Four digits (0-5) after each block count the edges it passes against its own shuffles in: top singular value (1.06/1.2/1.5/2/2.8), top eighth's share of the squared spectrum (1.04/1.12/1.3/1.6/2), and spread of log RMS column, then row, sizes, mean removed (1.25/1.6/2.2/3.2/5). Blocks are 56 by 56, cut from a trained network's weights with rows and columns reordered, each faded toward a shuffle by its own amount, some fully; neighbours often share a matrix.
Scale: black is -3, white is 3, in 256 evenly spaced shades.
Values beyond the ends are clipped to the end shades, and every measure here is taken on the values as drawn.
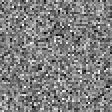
0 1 0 0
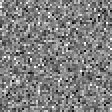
0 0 0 0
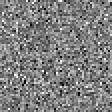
2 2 0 1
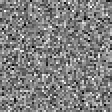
0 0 0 0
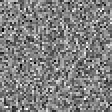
0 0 0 0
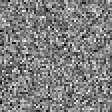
1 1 0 0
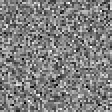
0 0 0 0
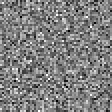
3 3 0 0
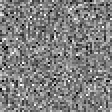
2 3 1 1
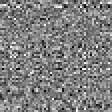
4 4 1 2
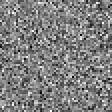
2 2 0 0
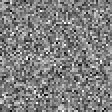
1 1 0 0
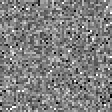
0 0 0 0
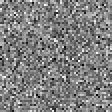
1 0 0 0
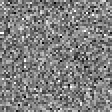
0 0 0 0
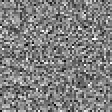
3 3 0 1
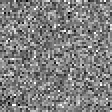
3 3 0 1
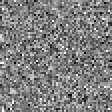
1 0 0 0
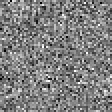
1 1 0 0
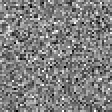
2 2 0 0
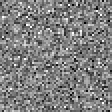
2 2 0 0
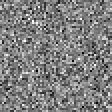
3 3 0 1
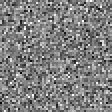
1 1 0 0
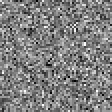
3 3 1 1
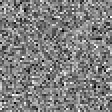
1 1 0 0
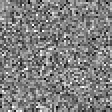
2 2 0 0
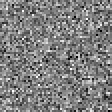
1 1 0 0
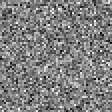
2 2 0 0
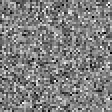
1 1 0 0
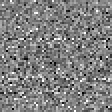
3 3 0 2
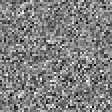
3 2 0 1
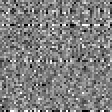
4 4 0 3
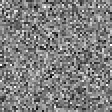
0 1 0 0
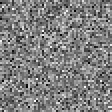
2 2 0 0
